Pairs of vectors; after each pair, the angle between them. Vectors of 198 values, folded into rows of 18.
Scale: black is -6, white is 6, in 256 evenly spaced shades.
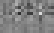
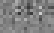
nearly parallel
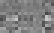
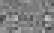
nearly parallel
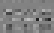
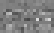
nearly opposite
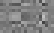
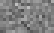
partly opposed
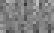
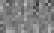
nearly opposite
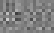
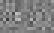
nearly opposite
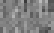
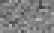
orthogonal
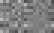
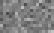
partly opposed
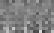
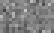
partly opposed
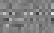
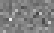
partly aligned
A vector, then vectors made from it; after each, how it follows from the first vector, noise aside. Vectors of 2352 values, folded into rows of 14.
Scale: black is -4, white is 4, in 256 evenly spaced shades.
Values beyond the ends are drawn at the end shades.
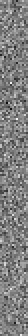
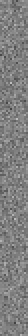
shrunk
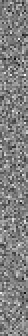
wrapped around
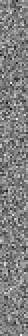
copied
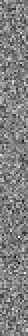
wrapped around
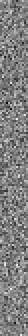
copied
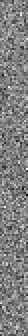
wrapped around
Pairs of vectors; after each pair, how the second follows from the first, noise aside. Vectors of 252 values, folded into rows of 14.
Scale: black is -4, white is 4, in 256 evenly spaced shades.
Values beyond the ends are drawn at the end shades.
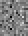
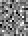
scaled up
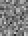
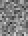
sign-scrambled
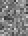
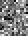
scaled up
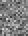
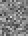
negated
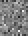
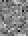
sign-scrambled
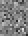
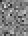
reversed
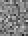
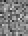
reversed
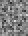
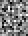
scaled up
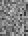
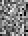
scaled up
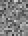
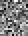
scaled up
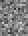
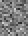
sign-scrambled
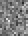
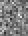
reversed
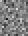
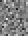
negated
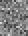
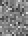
reversed
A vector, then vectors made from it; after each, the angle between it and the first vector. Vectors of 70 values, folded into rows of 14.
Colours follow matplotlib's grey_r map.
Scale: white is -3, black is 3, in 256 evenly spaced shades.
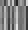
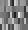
orthogonal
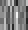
nearly parallel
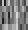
partly aligned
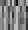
nearly parallel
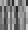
nearly opposite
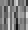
nearly opposite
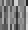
nearly opposite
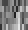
orthogonal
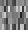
orthogonal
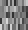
partly aligned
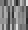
nearly parallel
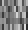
partly aligned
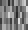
partly opposed
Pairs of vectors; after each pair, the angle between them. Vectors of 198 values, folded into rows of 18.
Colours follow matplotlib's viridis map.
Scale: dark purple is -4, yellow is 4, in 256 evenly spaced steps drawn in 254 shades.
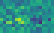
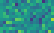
partly aligned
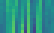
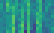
nearly parallel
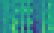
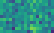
partly opposed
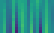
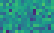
orthogonal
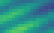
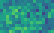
partly aligned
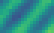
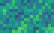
partly aligned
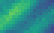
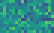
orthogonal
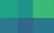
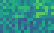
partly aligned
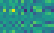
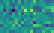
nearly opposite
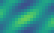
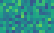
orthogonal
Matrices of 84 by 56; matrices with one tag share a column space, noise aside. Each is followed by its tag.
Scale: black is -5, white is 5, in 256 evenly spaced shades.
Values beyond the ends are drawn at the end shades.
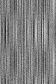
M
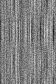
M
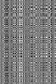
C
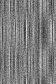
M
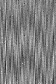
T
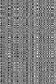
C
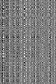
C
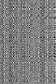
C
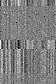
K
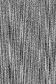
T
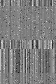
K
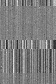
K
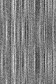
M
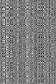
C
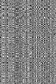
C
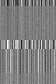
K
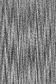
T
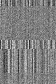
K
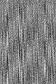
T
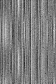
M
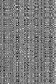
C
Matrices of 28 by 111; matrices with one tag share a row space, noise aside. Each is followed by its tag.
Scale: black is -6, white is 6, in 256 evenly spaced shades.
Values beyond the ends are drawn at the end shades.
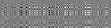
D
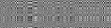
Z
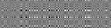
D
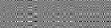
Z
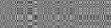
Z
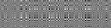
D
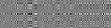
Z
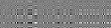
Z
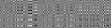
Z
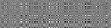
D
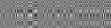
Z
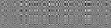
D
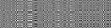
Z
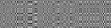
Z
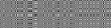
Z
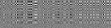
Z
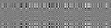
D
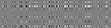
D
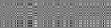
Z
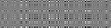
D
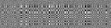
D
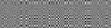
D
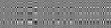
Z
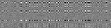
D
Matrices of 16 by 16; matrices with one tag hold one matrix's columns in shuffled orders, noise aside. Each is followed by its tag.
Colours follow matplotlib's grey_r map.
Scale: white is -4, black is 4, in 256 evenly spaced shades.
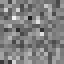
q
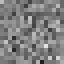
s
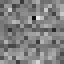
q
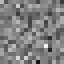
s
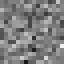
s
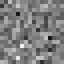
s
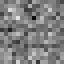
q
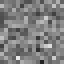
s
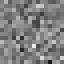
s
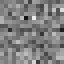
q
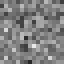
s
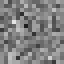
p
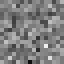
s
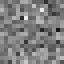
q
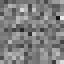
q
